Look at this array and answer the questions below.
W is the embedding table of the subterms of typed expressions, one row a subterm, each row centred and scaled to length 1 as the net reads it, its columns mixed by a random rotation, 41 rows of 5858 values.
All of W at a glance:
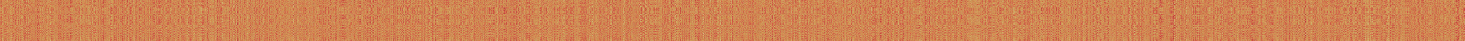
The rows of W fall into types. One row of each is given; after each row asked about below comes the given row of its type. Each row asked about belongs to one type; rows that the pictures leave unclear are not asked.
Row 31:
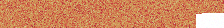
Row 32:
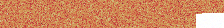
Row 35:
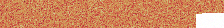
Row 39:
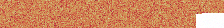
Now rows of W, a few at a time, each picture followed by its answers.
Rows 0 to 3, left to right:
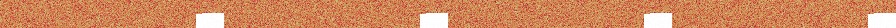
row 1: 32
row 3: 35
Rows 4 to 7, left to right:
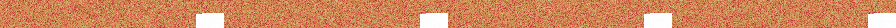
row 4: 31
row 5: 32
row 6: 35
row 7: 39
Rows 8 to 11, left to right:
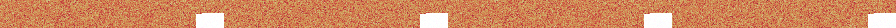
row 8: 39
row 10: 39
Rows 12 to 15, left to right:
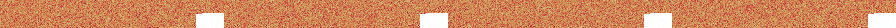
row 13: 39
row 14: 35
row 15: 31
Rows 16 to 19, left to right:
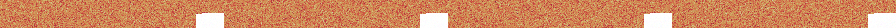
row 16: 39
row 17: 32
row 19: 35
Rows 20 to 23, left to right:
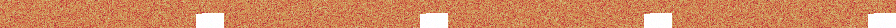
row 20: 39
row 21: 35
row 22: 32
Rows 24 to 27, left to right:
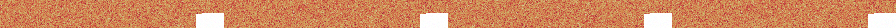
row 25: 31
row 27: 31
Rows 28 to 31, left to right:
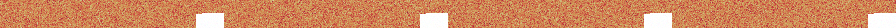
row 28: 32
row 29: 39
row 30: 32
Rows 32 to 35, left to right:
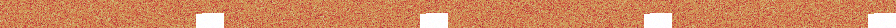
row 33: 35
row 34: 31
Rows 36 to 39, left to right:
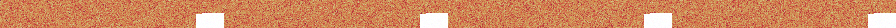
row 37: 39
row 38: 31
